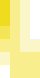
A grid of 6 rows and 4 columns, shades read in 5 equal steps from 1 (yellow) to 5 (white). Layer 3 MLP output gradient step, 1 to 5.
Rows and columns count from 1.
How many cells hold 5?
4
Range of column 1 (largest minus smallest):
4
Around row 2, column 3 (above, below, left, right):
4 4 3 5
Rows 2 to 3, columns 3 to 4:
4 5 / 4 5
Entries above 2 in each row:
3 3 3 4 4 4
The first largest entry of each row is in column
4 4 4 3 1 1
